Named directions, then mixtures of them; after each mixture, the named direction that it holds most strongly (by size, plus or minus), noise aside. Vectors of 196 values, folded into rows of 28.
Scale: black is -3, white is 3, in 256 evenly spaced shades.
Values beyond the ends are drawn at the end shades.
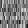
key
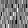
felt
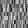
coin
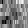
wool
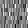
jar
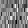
felt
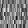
key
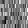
jar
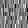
jar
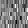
felt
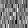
felt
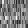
key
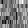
wool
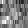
wool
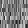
key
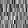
coin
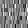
jar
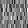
coin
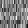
key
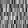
coin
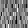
felt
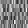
coin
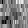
wool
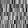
coin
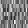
coin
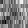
wool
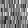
jar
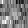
wool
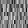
coin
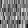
key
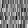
key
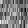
key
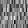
coin
